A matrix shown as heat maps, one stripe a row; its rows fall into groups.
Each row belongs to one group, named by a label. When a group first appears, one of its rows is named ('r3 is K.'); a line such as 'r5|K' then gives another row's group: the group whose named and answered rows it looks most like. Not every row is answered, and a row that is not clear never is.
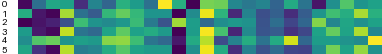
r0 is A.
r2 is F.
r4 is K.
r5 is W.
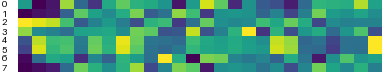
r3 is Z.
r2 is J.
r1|F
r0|W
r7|F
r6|A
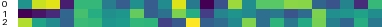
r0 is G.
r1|F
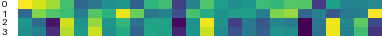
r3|W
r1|K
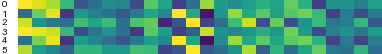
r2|Z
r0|J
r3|J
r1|G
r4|G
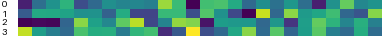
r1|A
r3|Z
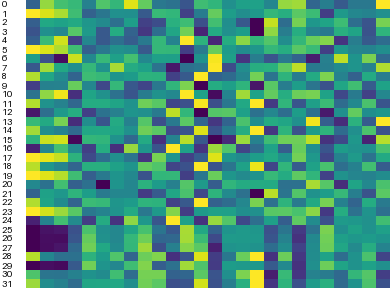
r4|G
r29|F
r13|G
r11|Z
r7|K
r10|G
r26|F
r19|J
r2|A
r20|G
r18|Z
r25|F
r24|A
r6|W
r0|K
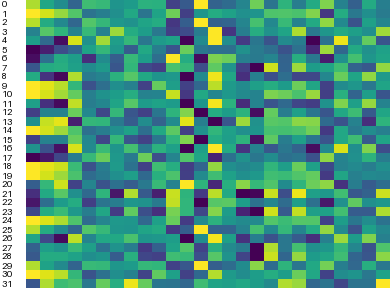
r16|W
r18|J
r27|A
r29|Z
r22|A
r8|W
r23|A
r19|J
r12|A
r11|W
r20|G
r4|W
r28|A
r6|A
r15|A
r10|J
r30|J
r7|A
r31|K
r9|J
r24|J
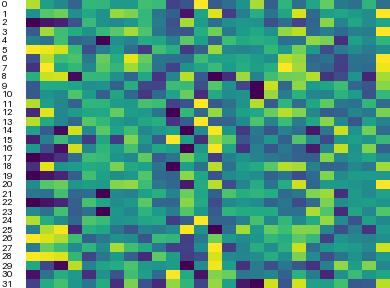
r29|W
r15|A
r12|K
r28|J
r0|Z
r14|W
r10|A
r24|Z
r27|K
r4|G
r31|A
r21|G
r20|K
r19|F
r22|F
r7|K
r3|K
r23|G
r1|K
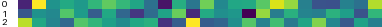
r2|Z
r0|K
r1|A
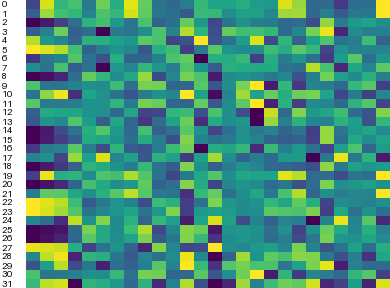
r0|K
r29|G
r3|G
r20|F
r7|G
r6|A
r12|A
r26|F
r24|W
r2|F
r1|K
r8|F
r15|F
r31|G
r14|F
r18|F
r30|Z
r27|J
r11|Z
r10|G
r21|K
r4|Z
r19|K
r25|F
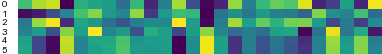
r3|W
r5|W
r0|G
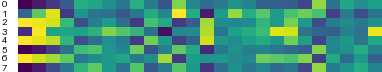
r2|J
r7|F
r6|J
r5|F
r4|J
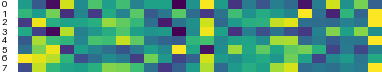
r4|K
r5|G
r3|W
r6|J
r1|G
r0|W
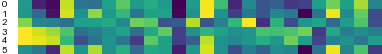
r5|W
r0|W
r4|J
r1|W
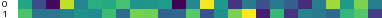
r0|W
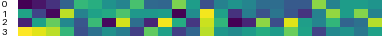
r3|J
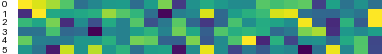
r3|G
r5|W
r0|J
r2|G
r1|K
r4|Z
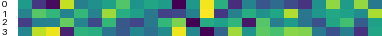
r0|W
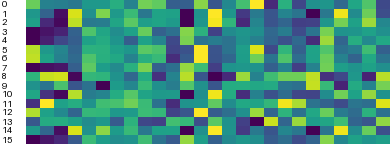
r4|F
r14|W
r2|W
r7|F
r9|G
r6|Z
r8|G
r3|F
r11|K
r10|W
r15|F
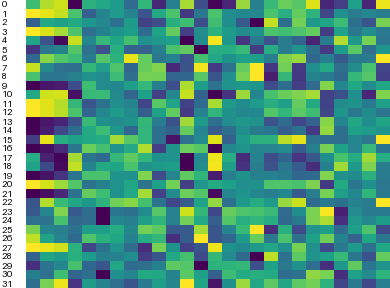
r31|G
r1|J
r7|Z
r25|Z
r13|F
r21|F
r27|J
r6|K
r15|K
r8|Z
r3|J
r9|F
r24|G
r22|K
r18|W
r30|G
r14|F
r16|F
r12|J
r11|J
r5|A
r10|G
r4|W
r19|F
